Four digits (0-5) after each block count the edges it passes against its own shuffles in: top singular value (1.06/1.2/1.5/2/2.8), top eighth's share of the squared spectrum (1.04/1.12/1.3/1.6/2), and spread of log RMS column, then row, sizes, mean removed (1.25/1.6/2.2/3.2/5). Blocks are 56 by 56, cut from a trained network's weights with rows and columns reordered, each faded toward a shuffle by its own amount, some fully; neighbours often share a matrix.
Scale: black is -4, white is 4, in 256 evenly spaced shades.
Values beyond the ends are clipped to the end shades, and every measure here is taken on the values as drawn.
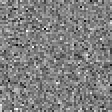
2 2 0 1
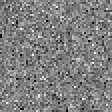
0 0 0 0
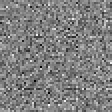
3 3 0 1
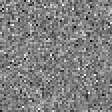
1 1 0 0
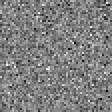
0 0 0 0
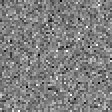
0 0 0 0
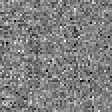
3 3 1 0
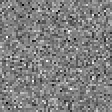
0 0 0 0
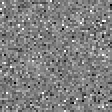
1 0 0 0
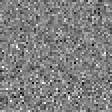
3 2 0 1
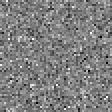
0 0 0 0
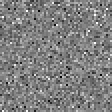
2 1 0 1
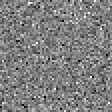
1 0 0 0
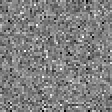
3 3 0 1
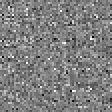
3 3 1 2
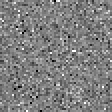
1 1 0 0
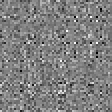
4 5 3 3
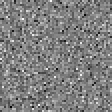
0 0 0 0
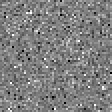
0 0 0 0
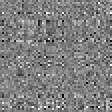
4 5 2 3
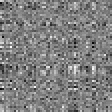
4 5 3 3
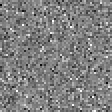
1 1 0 0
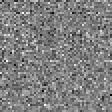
3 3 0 2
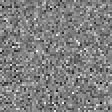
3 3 0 1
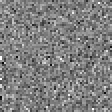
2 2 1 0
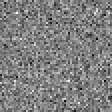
1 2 0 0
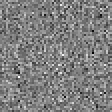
3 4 2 1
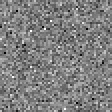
0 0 0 0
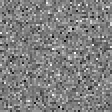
0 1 0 0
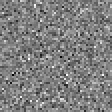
3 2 1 0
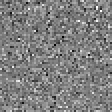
2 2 0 1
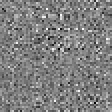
4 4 2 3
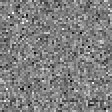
2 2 0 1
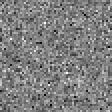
2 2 0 0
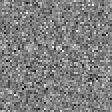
3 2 0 1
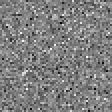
1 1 0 0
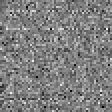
3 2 0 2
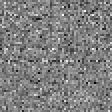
3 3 0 2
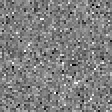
2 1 0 0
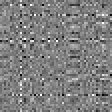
4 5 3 3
